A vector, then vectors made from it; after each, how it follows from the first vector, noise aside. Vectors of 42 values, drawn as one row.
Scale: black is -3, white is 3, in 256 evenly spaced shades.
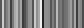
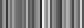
reversed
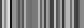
wrapped around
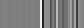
partly zeroed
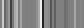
partly zeroed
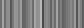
shrunk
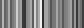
copied
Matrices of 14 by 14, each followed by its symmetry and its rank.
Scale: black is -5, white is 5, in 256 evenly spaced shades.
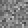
neither, full rank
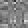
neither, rank three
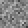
symmetric, full rank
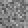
neither, full rank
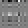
neither, rank one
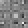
symmetric, rank two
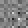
symmetric, rank two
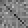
symmetric, full rank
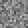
neither, full rank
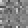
neither, rank three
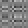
neither, rank one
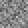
symmetric, full rank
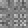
symmetric, rank two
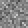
symmetric, full rank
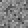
symmetric, full rank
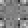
symmetric, rank two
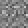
neither, rank three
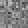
neither, rank three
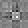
symmetric, rank two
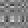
neither, rank one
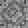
symmetric, full rank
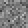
neither, full rank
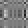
neither, rank one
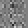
neither, rank three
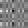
neither, rank one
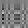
neither, rank one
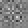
symmetric, rank two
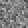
neither, full rank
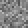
neither, full rank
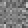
neither, rank three
